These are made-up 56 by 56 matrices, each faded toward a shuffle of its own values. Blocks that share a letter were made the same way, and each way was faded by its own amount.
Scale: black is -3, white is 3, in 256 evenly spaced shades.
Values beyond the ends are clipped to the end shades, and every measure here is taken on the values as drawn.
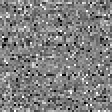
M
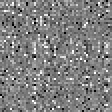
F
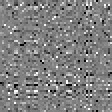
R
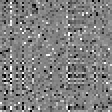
R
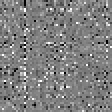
R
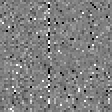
F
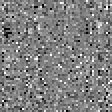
F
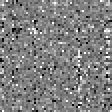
F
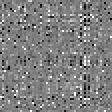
R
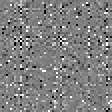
R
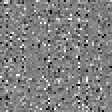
F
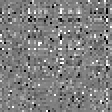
R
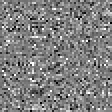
M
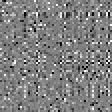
R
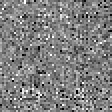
M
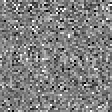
M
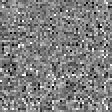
M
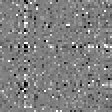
R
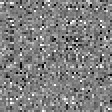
F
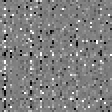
R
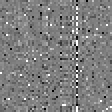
R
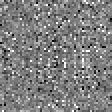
F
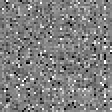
F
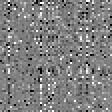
R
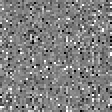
F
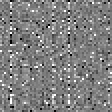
R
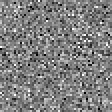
M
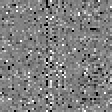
F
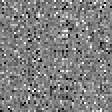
F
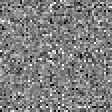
M
